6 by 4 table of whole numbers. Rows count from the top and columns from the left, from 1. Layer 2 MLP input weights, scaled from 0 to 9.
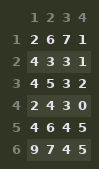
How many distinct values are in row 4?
4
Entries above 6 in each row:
1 0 0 0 0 2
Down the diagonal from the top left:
2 3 3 0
